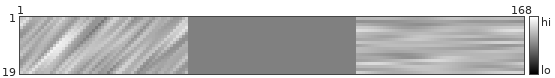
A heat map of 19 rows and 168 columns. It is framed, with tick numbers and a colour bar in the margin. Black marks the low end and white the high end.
It is made of 1 by 3 panels. Panel 1,1: high, slanting up to the right. Panel 1,2: middling, flat. Panel 1,3: high, streaked across.
